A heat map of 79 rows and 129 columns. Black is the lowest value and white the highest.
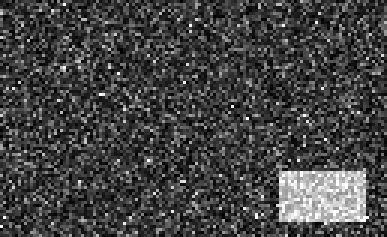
Mirror symmetry: none. Odd patch: higher, in the bottom right. Histogram: skewed, a long tail of high values. Ninth with the highest average: bottom right. Stripes: none.
